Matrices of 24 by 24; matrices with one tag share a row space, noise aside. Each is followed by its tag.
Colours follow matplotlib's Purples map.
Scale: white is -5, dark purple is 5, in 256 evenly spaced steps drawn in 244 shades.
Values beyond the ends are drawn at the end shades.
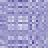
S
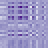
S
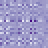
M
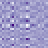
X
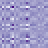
X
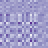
M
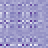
M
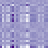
X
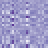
X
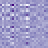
X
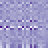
M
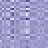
X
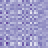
M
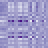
S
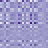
M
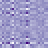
X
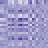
S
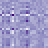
X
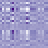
X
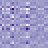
X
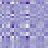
X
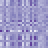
M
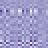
M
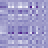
S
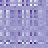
M
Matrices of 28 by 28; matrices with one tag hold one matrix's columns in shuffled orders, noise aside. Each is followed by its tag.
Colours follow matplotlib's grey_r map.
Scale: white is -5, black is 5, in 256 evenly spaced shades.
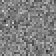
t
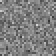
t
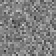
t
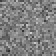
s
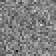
t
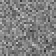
s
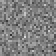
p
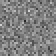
t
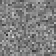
p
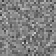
s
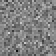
s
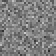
s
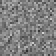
s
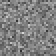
s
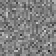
p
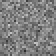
s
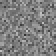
p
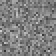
p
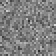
t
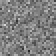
t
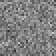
s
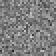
p
